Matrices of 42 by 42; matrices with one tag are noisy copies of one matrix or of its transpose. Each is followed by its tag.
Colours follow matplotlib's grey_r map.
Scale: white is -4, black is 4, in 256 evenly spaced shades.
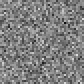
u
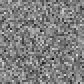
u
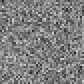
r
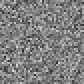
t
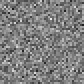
t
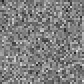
r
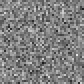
u
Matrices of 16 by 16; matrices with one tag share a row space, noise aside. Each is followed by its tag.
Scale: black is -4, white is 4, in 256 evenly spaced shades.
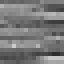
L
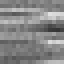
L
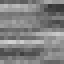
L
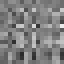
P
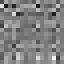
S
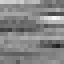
L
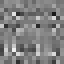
S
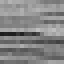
L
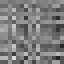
P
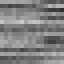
L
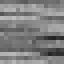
L
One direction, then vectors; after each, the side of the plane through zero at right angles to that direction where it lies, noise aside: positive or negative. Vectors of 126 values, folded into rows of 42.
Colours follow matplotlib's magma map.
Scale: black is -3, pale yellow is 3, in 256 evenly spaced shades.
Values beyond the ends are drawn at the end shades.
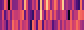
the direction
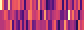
negative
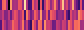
positive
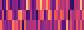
positive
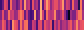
positive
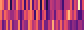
negative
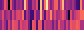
positive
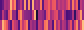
positive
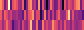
negative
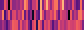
positive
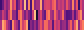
positive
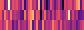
negative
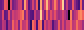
positive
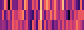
positive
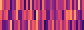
negative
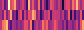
negative
